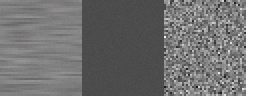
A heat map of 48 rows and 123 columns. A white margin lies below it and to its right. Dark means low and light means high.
It is made of 1 by 3 panels. Panel 1,1: middling, streaked across, faint in contrast. Panel 1,2: low, flat. Panel 1,3: middling, fine-grained, strong in contrast.
